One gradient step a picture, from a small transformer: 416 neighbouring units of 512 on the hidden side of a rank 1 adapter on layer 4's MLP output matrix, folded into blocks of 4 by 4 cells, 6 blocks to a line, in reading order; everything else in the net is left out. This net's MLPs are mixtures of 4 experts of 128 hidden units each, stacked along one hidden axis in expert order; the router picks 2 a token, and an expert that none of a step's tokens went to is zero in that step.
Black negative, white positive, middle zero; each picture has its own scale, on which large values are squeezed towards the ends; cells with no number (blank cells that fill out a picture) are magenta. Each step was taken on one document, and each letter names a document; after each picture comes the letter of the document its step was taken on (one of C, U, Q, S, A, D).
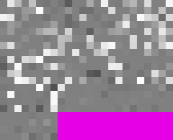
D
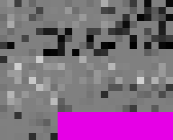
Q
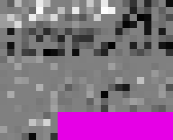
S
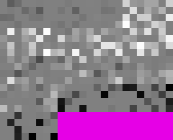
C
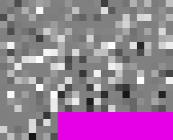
S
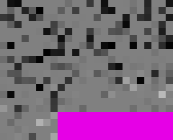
C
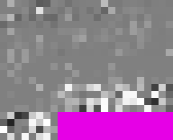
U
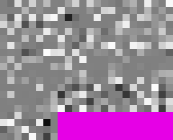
S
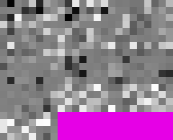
S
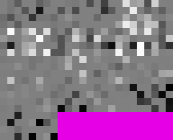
C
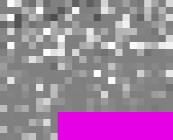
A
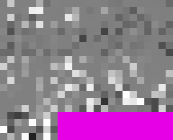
U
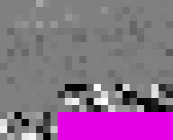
U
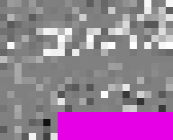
D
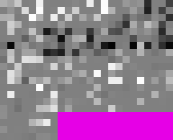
A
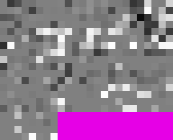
D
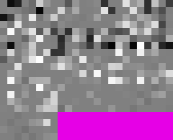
C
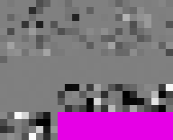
U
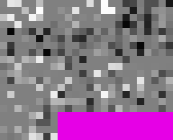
A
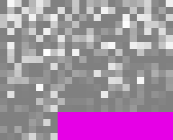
A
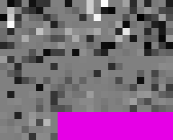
Q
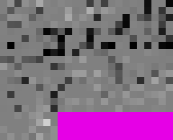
A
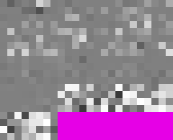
U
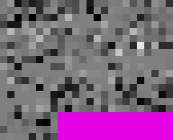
S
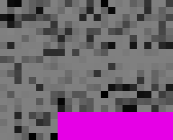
Q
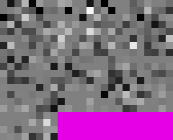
Q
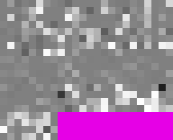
U
